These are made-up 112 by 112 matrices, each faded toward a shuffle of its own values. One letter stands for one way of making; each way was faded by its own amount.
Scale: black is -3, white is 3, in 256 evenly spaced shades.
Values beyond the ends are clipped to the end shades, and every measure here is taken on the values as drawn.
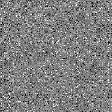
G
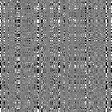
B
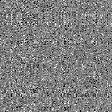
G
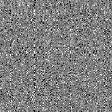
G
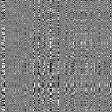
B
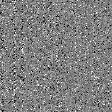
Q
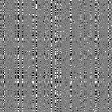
B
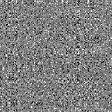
G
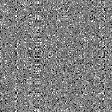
G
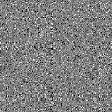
G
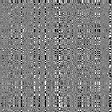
B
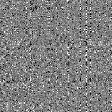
G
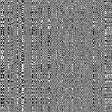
B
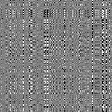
B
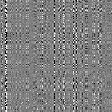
B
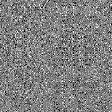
G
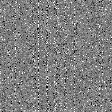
Q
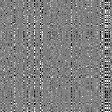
B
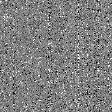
Q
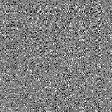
G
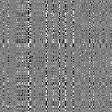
B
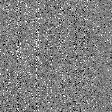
Q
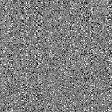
G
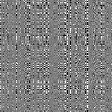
B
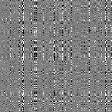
B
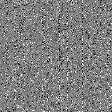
Q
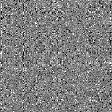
G
